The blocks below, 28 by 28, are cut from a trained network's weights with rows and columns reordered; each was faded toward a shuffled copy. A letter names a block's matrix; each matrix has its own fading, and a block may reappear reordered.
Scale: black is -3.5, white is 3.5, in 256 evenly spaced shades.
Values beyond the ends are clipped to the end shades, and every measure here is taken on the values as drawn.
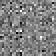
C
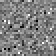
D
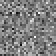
C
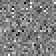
D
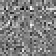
C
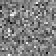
D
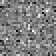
D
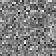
C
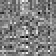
C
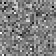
D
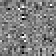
C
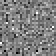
D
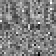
C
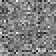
C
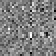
C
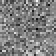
C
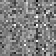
C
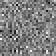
C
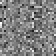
C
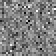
D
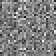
C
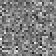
C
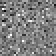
D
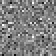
C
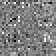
D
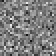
C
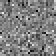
D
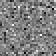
D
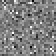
D
